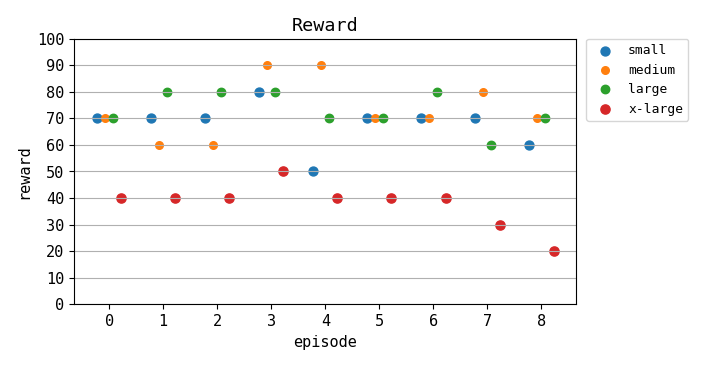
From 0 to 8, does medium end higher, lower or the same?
the same
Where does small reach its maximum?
3
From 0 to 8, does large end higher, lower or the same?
the same
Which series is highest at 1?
large
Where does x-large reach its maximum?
3
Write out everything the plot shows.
Title: Reward
x-axis: episode, ticks 0 1 2 3 4 5 6 7 8
y-axis: reward, ticks 0 10 20 30 40 50 60 70 80 90 100
Legend: small, medium, large, x-large
Values:
small: 70 70 70 80 50 70 70 70 60
medium: 70 60 60 90 90 70 70 80 70
large: 70 80 80 80 70 70 80 60 70
x-large: 40 40 40 50 40 40 40 30 20
